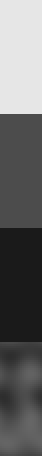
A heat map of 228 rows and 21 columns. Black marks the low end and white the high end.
The table splits into 4 rows of 1 panel. Panel 1,1: very high, flat. Panel 2,1: low, flat. Panel 3,1: very low, flat. Panel 4,1: low, smooth.
